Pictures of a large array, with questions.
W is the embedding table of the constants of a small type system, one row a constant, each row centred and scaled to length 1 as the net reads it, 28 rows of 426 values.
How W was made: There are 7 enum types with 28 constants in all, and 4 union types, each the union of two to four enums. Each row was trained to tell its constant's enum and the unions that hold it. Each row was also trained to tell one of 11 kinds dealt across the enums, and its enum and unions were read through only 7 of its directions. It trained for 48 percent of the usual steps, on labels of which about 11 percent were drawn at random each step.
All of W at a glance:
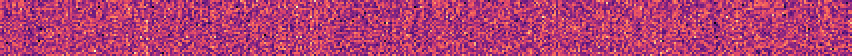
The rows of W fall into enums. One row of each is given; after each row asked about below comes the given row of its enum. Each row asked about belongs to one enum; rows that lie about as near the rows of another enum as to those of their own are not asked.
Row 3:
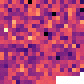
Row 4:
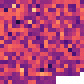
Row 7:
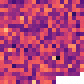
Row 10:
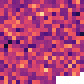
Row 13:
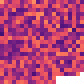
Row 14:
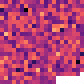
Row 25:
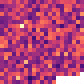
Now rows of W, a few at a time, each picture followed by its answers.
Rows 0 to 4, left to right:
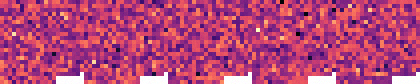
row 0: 7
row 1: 3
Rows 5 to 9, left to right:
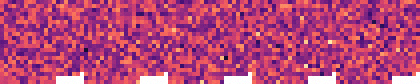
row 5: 7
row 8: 7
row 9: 25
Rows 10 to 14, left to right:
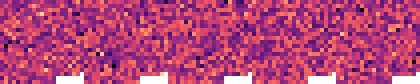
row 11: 3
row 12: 10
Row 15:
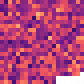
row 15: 10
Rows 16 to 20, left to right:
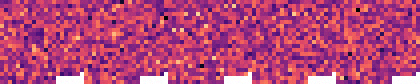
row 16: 4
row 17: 10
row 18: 14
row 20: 4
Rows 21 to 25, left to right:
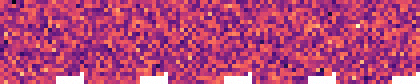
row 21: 7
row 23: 3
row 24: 10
